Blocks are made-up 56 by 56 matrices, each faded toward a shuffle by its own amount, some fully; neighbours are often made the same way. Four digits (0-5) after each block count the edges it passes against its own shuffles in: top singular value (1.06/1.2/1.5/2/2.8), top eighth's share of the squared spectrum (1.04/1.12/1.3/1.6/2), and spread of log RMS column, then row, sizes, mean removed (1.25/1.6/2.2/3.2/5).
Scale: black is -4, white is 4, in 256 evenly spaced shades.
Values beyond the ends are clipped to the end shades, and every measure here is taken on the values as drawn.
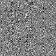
1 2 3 0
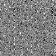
1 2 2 0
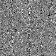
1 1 2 0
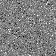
0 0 0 0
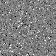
0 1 0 0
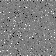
2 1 0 0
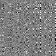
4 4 3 2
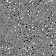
0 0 0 0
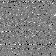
2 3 0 2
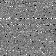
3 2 0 2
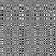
5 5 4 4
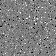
0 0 0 0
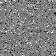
3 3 1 1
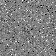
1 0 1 0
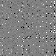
4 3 2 1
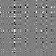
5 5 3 3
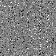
1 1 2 0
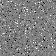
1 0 0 0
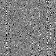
2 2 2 0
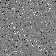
0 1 0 0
